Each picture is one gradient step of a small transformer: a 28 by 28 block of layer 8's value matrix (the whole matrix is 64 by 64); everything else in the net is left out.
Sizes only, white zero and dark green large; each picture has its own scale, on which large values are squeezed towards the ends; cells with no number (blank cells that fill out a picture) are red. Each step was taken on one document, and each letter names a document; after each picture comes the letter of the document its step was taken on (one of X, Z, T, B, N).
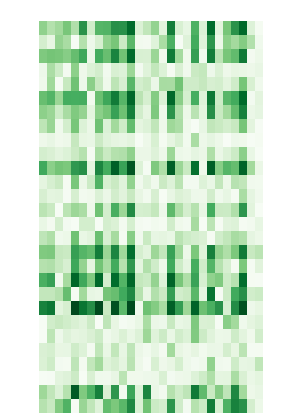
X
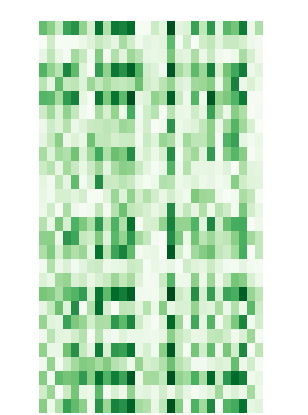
X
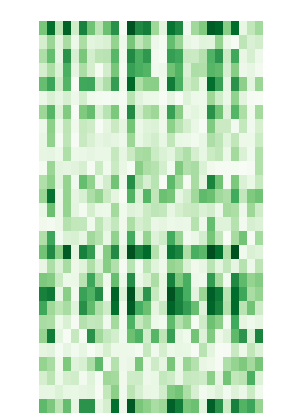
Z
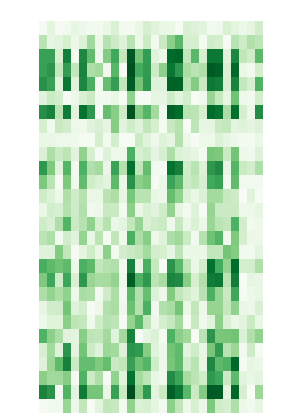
Z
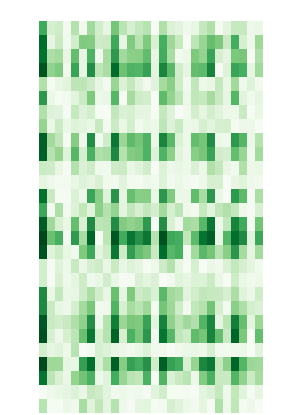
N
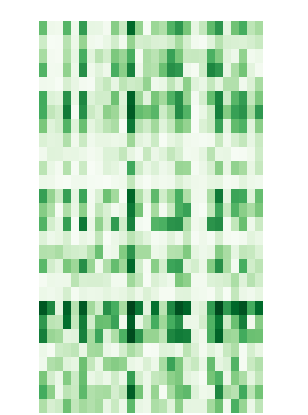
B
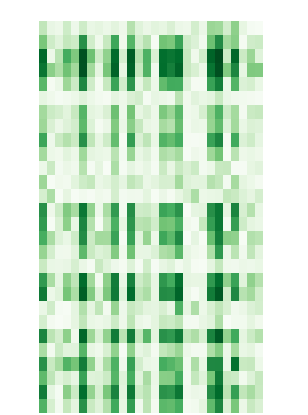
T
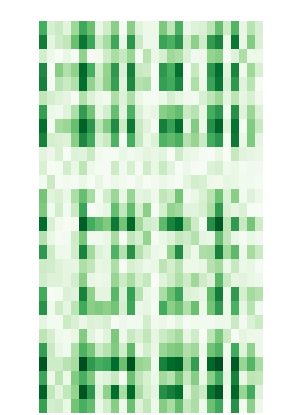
T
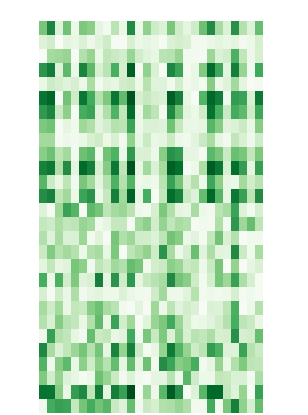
Z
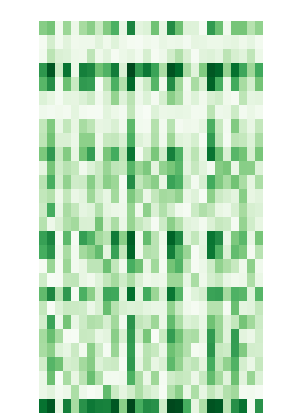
Z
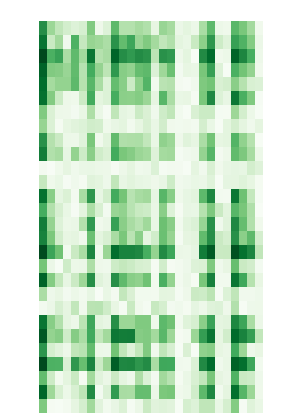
N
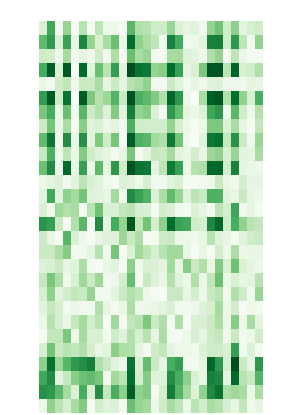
Z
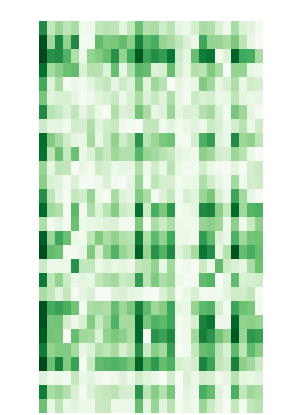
N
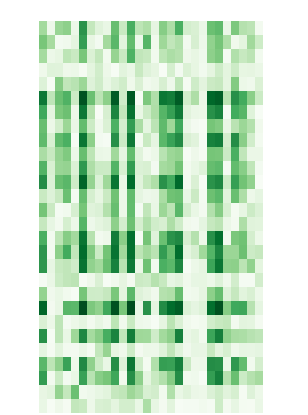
T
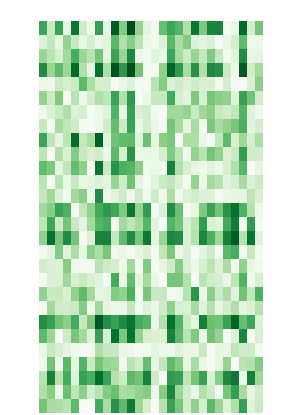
X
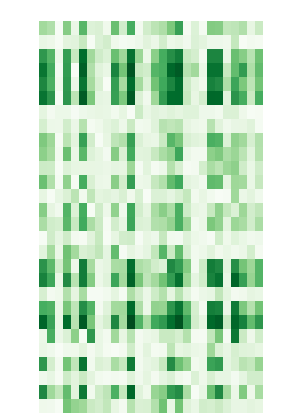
B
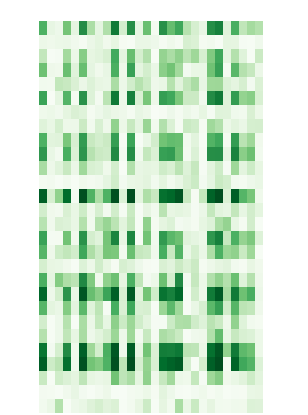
T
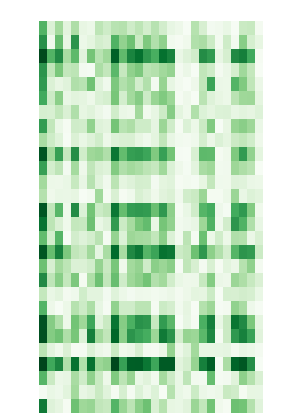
N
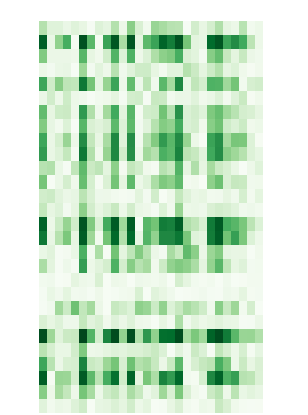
T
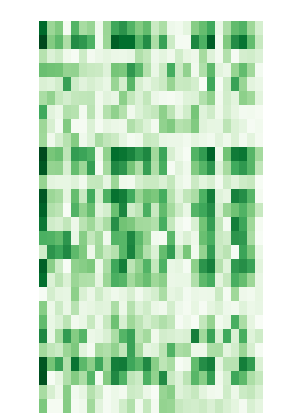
N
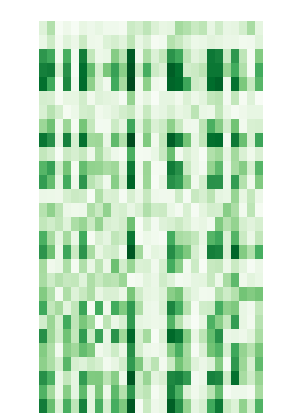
Z
